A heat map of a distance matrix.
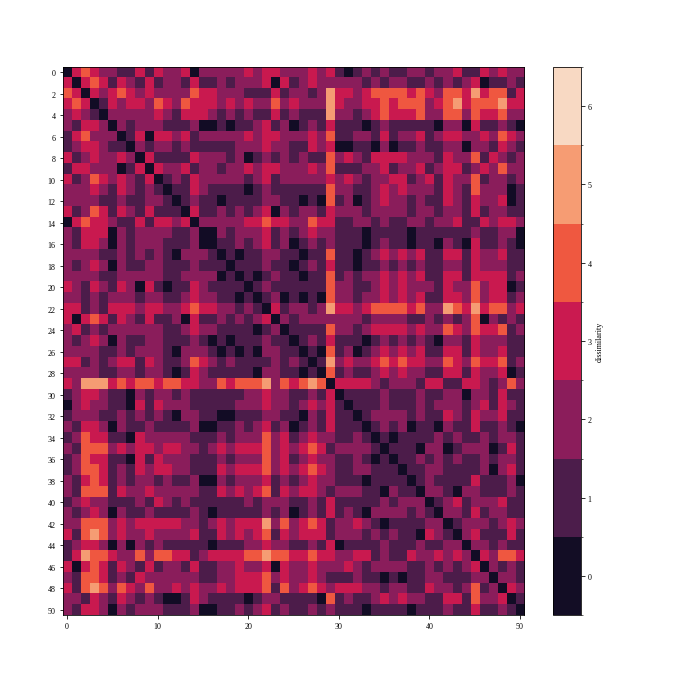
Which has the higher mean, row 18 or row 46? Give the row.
46
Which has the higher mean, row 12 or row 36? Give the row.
36
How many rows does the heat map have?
51
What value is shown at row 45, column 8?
4
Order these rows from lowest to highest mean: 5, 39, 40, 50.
5, 50, 40, 39
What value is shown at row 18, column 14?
2
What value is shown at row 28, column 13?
1
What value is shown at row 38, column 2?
3
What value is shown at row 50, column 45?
3
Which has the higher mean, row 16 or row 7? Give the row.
7
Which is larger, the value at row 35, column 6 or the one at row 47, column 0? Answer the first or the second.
the first
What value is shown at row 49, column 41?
1
